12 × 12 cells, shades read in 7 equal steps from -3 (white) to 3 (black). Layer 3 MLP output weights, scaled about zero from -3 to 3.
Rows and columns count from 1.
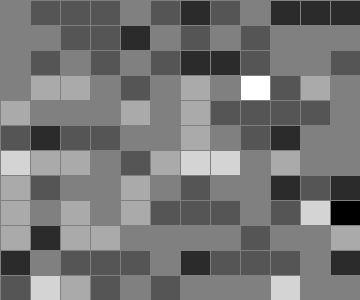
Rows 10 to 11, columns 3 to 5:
-1 -1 0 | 1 1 1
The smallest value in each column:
-2 -2 -1 -1 -1 -1 -2 -2 -3 -2 -2 -1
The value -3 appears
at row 4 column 9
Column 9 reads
0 1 1 -3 1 1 0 0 0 1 1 0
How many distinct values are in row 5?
3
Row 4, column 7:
-1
